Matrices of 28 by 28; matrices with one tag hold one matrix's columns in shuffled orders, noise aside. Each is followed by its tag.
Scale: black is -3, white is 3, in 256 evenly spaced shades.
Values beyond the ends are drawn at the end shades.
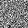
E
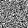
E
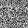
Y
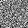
E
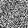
E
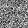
Y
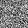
Y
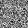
Y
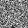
E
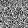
Y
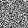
E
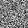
E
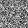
Y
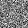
E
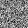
Y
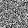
E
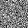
E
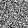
E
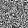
E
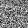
Y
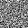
E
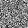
E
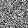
E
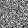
E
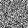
E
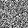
E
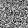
Y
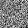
E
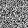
Y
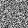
E
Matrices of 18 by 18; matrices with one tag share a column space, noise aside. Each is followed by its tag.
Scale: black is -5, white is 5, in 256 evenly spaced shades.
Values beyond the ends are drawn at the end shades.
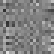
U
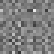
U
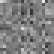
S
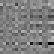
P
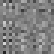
U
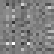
P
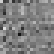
S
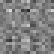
U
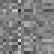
U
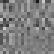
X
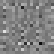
P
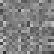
U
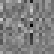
X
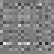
P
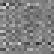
P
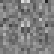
X
